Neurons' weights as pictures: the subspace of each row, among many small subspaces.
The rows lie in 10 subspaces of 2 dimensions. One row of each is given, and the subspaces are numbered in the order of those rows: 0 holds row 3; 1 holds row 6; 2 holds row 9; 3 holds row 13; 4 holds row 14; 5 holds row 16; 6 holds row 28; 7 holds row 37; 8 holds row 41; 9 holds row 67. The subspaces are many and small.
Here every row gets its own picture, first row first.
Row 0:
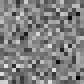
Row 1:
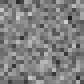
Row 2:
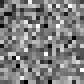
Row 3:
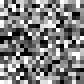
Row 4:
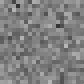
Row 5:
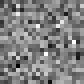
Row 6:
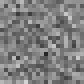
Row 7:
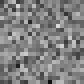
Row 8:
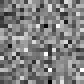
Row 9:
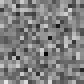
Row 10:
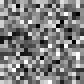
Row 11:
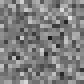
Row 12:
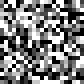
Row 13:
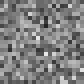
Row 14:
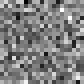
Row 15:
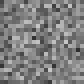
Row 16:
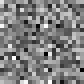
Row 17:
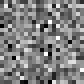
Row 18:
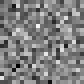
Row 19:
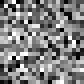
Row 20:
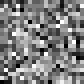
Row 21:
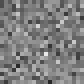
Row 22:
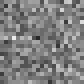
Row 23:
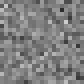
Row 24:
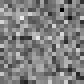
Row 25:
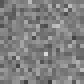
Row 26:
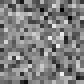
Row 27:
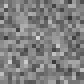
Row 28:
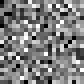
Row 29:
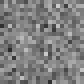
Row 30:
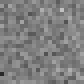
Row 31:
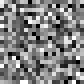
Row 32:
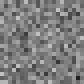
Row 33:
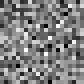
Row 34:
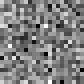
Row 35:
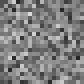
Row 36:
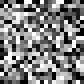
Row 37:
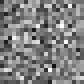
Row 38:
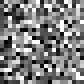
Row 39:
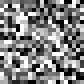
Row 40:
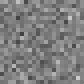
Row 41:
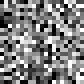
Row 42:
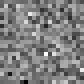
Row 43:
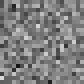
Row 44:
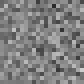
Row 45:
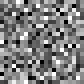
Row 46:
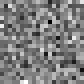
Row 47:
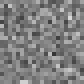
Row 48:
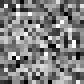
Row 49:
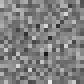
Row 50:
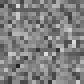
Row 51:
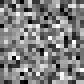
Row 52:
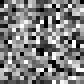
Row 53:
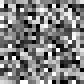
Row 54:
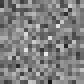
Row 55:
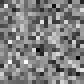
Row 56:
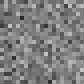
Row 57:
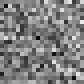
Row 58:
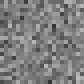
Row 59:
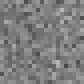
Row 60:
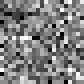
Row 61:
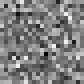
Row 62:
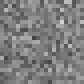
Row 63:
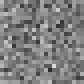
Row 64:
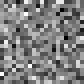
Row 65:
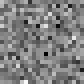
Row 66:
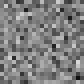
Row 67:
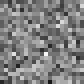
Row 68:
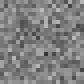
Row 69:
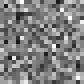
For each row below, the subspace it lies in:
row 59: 4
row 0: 9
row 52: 7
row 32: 9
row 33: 2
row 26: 2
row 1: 9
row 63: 7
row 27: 3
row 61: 1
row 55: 7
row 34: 5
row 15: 7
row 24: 6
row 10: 0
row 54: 2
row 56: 8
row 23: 5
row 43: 4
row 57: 3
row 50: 4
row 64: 4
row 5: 1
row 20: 9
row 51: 2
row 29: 8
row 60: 6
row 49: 2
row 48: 1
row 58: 8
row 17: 8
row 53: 5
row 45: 9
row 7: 0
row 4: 0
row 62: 3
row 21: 1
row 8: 5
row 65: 6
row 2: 6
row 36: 4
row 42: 5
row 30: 5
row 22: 3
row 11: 2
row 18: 4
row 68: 3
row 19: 0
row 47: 8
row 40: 9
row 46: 8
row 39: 3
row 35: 0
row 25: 6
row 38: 7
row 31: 6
